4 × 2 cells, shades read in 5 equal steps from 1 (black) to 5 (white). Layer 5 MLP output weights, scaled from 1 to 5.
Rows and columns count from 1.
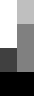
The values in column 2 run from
1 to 4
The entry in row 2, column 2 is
3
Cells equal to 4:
1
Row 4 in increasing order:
1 1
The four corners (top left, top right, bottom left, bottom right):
5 4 1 1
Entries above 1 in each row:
2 2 2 0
